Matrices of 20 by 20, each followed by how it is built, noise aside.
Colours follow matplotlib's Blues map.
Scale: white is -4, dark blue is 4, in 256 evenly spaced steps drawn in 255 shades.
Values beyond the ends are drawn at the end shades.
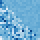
lower triangular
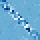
banded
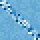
banded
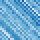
Toeplitz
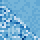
lower triangular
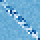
banded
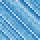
Toeplitz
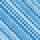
Toeplitz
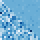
lower triangular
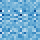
low rank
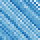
Toeplitz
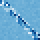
banded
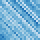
Toeplitz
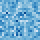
low rank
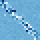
banded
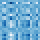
low rank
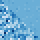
lower triangular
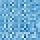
low rank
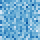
low rank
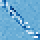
banded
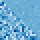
lower triangular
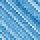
Toeplitz
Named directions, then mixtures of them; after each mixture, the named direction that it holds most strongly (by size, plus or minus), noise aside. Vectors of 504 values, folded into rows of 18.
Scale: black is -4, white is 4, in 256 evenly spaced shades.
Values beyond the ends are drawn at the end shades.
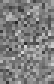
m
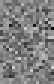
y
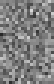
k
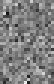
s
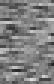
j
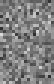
k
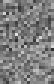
m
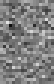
y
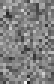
s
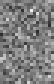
k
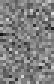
k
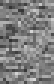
j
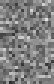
k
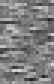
j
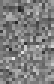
m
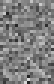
s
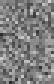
k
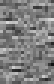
j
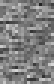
j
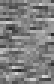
j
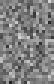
k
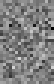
y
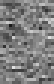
j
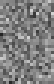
k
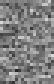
k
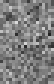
m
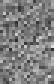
m
